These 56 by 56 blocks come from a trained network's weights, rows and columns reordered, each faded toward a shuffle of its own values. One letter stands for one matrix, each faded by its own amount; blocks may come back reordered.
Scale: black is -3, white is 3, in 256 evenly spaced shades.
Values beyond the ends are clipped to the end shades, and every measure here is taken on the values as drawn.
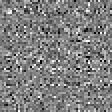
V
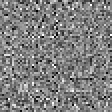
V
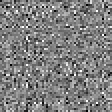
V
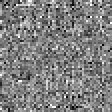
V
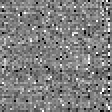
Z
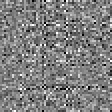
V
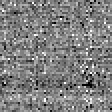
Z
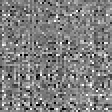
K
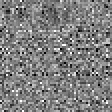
V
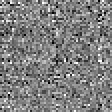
V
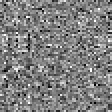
V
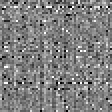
K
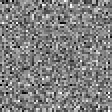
V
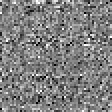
V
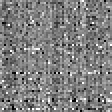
K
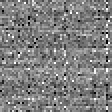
Z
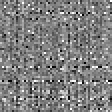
K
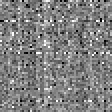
K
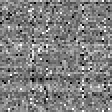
Z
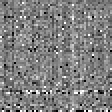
K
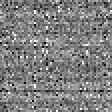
Z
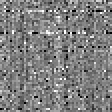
K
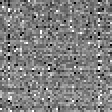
Z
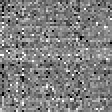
Z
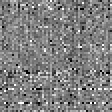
K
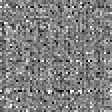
K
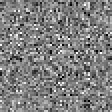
V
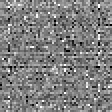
Z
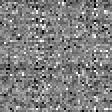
Z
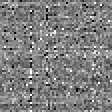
Z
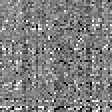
K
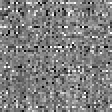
K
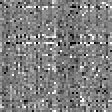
K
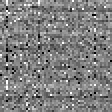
Z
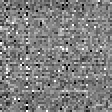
Z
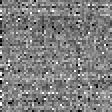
Z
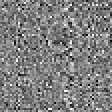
V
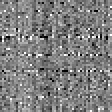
K
